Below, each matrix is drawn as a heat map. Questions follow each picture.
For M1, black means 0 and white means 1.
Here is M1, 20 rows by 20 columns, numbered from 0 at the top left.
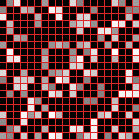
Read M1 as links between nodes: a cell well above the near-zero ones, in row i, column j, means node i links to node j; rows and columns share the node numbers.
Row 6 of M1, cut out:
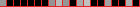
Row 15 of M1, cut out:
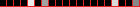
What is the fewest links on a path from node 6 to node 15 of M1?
1
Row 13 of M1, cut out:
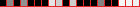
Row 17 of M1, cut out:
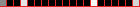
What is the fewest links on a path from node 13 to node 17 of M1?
1
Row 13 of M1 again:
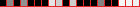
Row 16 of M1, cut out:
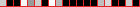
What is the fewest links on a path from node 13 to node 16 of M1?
2
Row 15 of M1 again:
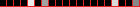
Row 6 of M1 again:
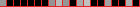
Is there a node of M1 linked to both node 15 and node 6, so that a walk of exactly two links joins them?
no
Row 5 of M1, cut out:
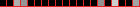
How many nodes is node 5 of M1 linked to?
5
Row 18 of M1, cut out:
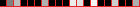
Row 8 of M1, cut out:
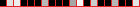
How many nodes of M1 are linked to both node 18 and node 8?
8
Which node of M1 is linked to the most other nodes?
node 19
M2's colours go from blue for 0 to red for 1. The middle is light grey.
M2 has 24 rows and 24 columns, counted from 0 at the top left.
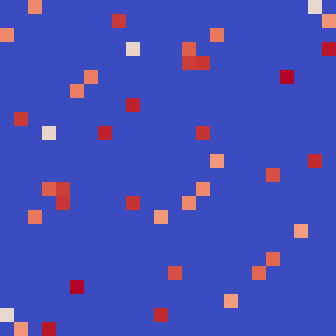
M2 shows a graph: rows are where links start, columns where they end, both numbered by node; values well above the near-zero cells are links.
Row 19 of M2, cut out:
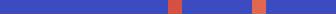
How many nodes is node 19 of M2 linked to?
2
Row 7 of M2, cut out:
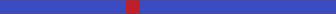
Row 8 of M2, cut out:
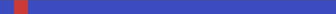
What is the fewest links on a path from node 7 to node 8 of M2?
5
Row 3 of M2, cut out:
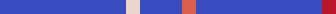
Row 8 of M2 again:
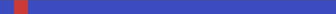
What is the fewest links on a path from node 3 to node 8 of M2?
3
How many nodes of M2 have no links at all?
2
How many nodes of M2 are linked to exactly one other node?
8
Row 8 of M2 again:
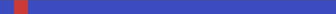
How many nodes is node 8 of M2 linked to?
1
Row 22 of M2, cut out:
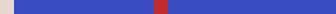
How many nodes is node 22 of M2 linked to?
2
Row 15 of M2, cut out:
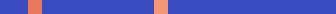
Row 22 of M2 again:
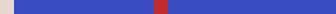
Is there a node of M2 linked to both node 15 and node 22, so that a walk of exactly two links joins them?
yes
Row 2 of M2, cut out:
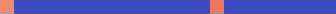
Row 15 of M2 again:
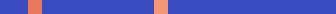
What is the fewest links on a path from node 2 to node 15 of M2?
1
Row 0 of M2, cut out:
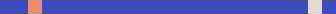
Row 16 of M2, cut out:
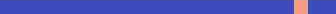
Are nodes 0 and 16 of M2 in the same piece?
no
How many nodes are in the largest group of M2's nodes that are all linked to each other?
3
